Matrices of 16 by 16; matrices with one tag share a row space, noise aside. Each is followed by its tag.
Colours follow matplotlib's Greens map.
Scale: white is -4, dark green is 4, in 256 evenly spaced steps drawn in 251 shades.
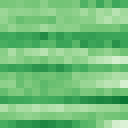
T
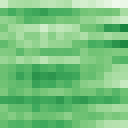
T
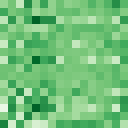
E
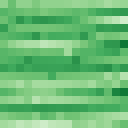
T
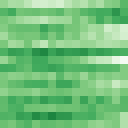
T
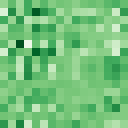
E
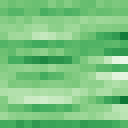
T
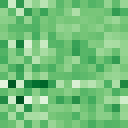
E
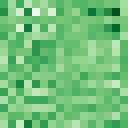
E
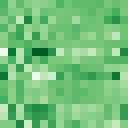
E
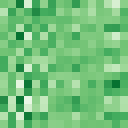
E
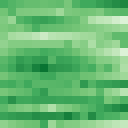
T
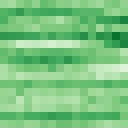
T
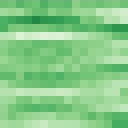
T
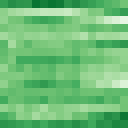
T
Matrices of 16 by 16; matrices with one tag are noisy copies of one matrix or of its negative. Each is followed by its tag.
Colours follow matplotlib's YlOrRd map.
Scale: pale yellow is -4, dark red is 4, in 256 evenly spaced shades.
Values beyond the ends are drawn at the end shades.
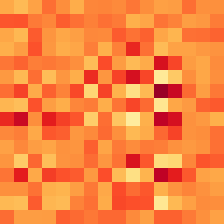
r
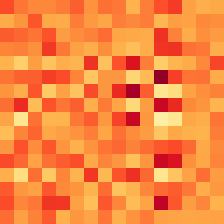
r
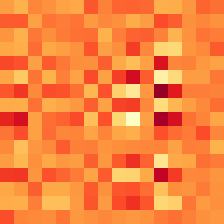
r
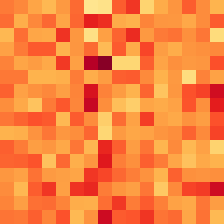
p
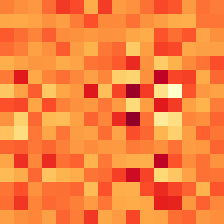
r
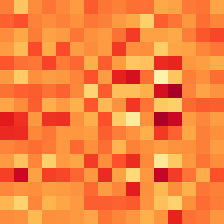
r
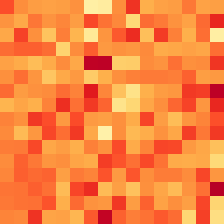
p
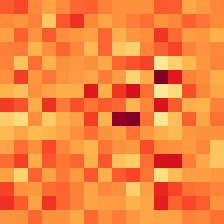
r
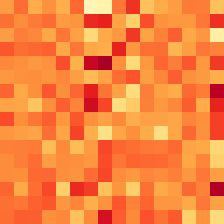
p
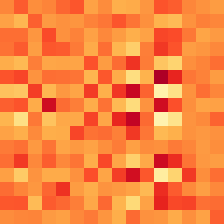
r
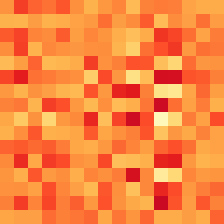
r
